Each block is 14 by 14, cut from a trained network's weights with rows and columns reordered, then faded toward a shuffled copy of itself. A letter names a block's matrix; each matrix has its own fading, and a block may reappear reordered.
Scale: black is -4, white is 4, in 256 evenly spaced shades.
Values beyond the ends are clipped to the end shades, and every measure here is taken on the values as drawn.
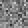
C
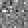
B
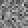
C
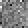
B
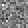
B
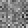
B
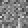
C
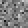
C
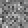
C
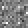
B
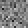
B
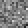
C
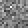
C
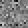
B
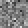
C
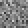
C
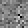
B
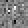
B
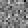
C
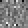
B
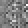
B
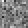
C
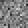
C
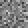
B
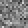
C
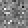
B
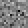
B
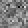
B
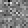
B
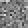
C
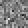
C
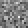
C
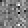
B
